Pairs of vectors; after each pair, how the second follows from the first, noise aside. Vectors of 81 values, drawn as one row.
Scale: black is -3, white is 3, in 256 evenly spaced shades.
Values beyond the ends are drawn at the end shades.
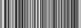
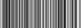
reversed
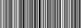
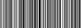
copied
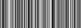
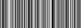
copied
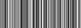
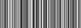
copied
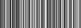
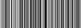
negated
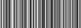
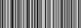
negated
